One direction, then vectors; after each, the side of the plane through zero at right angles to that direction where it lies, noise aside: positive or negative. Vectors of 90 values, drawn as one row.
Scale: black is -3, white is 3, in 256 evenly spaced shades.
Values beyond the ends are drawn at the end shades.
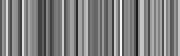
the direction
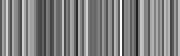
positive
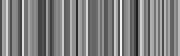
positive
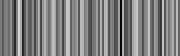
negative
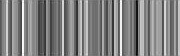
positive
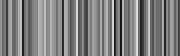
negative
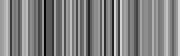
positive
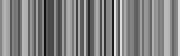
positive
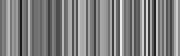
positive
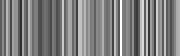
positive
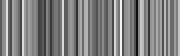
positive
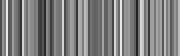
positive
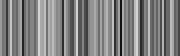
negative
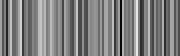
negative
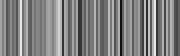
negative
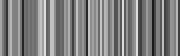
negative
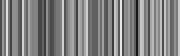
positive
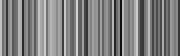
negative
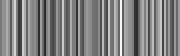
positive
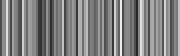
positive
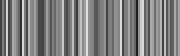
positive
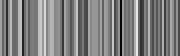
negative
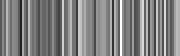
positive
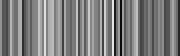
negative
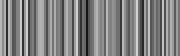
negative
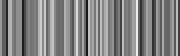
negative
